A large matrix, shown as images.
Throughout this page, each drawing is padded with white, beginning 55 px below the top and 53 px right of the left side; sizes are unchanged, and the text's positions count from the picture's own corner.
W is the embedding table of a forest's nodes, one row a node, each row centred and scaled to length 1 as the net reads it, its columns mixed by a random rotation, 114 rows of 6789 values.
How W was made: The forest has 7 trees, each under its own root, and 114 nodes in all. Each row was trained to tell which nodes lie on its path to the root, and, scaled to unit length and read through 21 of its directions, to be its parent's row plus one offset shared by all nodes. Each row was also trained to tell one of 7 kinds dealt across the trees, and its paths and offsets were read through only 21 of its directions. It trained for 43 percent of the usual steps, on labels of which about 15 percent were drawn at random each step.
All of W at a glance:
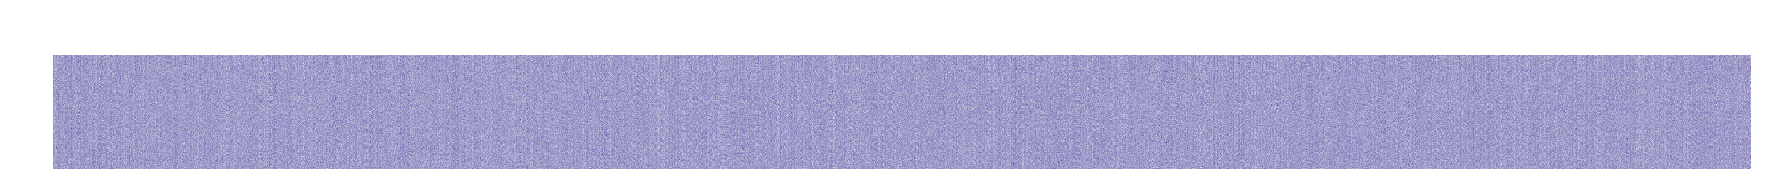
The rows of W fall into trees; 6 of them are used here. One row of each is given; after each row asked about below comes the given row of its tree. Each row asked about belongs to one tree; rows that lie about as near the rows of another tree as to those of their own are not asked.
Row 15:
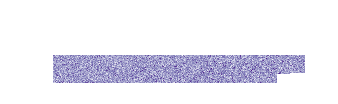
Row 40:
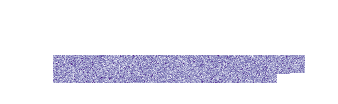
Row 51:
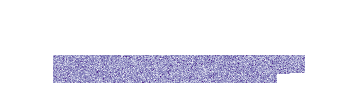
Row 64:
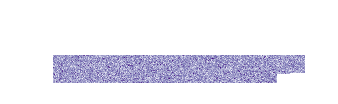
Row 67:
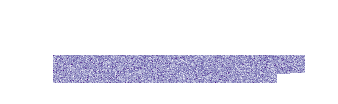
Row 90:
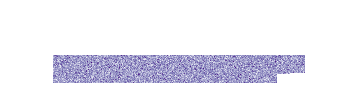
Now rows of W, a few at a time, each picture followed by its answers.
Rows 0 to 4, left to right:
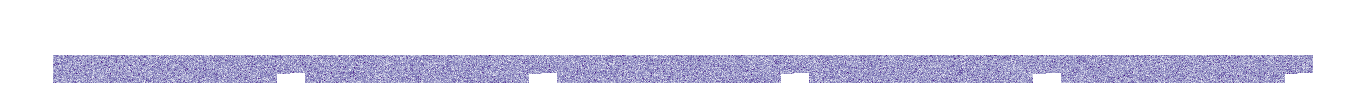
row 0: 90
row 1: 67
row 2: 67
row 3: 67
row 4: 51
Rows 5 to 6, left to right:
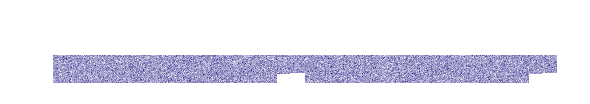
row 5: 51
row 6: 90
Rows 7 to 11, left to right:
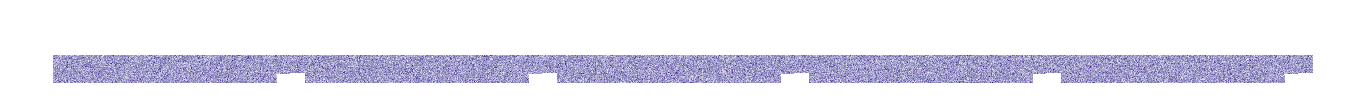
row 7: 67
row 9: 90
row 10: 51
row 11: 67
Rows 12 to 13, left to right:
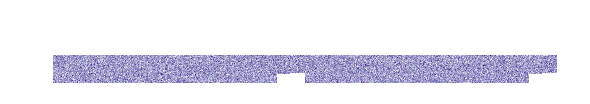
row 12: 90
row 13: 90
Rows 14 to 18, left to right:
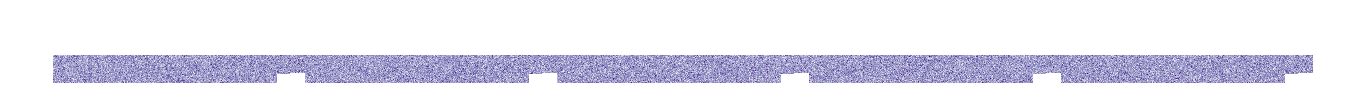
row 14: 90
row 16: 40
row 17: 64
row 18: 90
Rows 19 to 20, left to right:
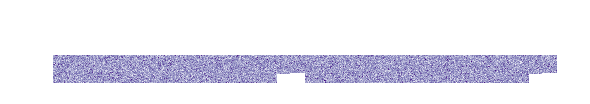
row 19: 67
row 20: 90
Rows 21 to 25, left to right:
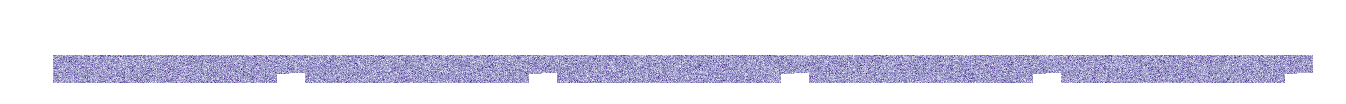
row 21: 51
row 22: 15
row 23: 67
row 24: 90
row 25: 15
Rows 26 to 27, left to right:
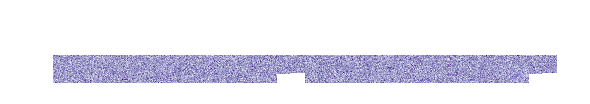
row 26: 90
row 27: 67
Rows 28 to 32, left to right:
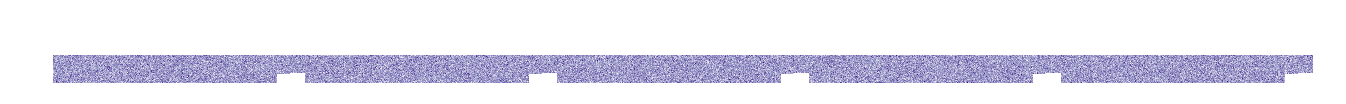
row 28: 64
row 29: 90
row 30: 64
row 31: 51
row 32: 64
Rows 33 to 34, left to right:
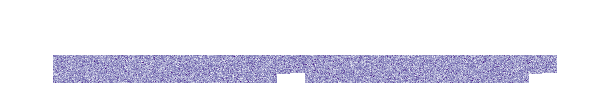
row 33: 90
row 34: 67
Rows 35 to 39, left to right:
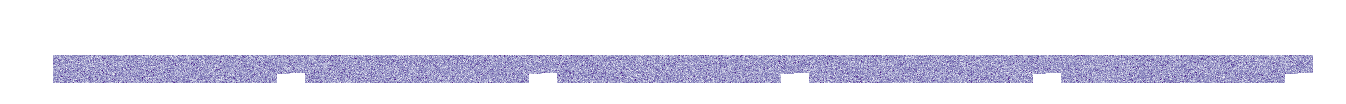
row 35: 64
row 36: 64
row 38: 67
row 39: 64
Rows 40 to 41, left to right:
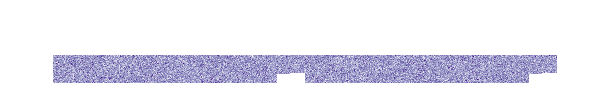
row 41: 64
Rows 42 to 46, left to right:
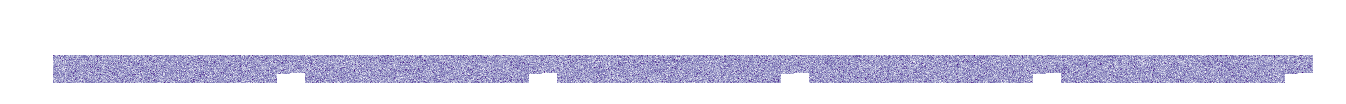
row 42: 15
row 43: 64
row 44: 64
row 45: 40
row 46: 40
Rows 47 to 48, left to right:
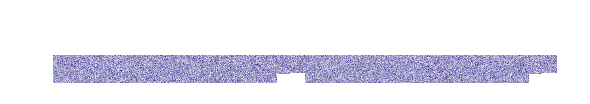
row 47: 15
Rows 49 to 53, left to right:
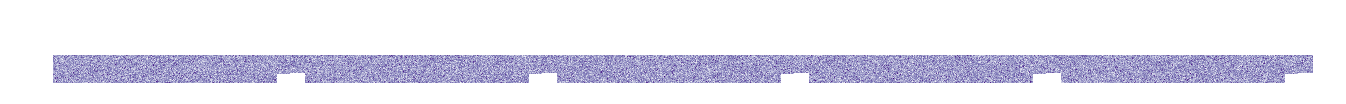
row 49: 64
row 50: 64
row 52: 51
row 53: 64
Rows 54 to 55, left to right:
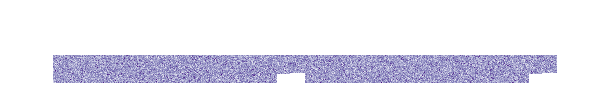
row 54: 64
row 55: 15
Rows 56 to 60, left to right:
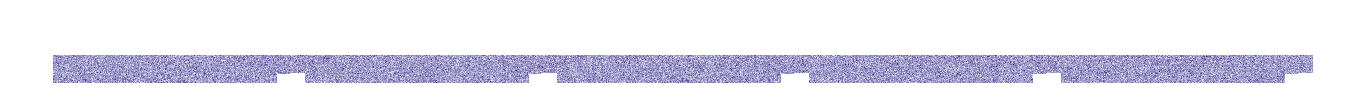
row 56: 90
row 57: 90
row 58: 90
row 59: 15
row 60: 64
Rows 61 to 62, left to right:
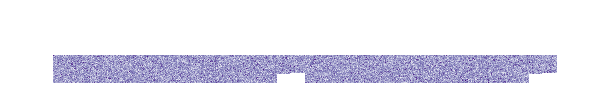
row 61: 15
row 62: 67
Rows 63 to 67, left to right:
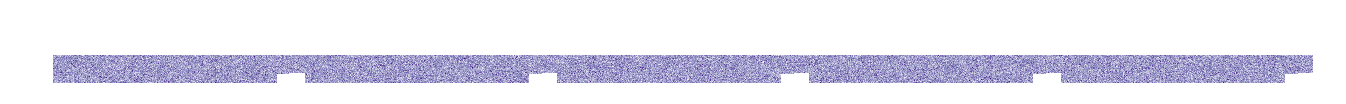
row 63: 51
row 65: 67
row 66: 67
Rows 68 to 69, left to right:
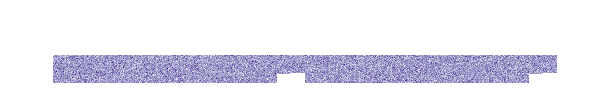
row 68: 90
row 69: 15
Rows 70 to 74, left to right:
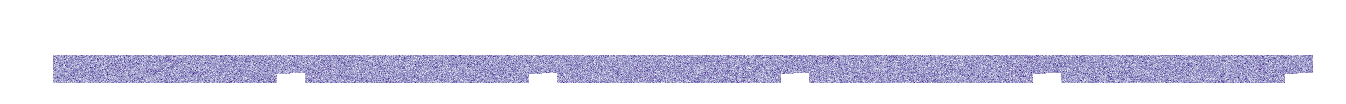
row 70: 64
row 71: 40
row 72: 15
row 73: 90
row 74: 90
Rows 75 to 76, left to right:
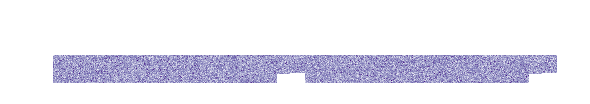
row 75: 67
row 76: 64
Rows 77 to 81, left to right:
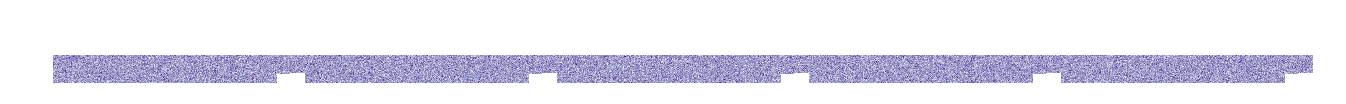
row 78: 67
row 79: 40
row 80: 15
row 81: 67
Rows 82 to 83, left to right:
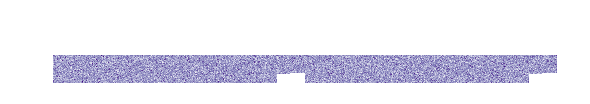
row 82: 15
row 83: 90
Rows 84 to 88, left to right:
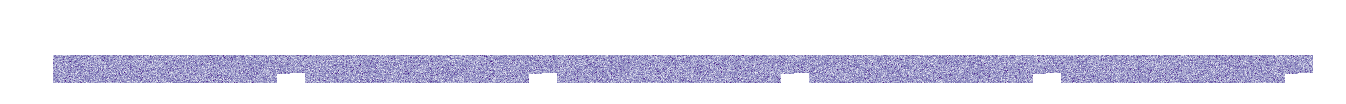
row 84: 51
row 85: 90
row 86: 67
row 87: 40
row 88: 51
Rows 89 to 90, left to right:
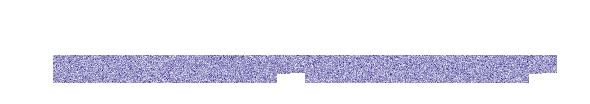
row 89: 51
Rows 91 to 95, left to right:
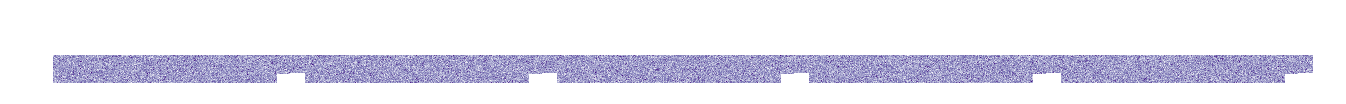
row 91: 67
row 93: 67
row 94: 51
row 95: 51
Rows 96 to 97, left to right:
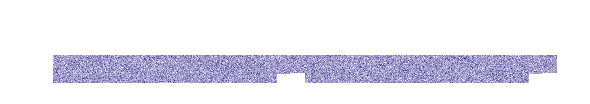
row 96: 40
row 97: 64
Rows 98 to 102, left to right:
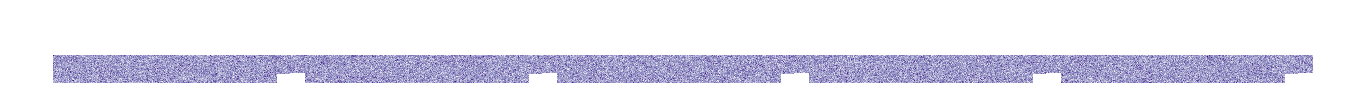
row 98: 90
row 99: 40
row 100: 15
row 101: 67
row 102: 51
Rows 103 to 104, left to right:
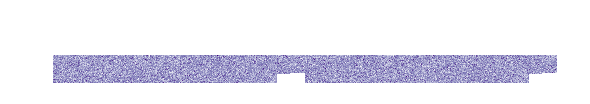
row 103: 40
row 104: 67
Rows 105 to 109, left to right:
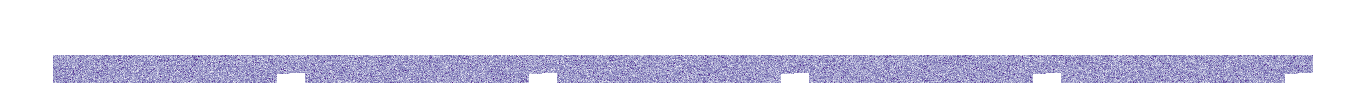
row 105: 64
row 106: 64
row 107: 67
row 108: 51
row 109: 15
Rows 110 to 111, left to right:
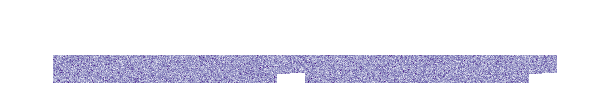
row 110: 51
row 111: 64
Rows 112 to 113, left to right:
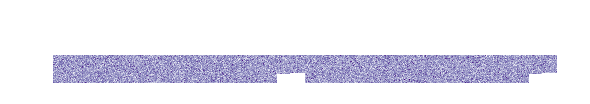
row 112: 67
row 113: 64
